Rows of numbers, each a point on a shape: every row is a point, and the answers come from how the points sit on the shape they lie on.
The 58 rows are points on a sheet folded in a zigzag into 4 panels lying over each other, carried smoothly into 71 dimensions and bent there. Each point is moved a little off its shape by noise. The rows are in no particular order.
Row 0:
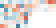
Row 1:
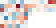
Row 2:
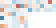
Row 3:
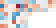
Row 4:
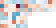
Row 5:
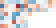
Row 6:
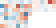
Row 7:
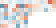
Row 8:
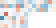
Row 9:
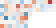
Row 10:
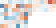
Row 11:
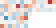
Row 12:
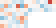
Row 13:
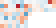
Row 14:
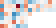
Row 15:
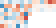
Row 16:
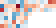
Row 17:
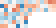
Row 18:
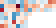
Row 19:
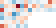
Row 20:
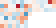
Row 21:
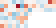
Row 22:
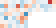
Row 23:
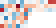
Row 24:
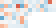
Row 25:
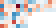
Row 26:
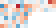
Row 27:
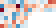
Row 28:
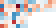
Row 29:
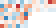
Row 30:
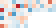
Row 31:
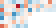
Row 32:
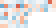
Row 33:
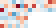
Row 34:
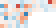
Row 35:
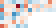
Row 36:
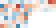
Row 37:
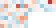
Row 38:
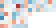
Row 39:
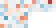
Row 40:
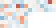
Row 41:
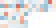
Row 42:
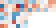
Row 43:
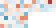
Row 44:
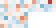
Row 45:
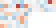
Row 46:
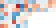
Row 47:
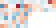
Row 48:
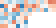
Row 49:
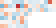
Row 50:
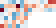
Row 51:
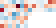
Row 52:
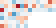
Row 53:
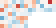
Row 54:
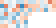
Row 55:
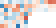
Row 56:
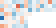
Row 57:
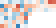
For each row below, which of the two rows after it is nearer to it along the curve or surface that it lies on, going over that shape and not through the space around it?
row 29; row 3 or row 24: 24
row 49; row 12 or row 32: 12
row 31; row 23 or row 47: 23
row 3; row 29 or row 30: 30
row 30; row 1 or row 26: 1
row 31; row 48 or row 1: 1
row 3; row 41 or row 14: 14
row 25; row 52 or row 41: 52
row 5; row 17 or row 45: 45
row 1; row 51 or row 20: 51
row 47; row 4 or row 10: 10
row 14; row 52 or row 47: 52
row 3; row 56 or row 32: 56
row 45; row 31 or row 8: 8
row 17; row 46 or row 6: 6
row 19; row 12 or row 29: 12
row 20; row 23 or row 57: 57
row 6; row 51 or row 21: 21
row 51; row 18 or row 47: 18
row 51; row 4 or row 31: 31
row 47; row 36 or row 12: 36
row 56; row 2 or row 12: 2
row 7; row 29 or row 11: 29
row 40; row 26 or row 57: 26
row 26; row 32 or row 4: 32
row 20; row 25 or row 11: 11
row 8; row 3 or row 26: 26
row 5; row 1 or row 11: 1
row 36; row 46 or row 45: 45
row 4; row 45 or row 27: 27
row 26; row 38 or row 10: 10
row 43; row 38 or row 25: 38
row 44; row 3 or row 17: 17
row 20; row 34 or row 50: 34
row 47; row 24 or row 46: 24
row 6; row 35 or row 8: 8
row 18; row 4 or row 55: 4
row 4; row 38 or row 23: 38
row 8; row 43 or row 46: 43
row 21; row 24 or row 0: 24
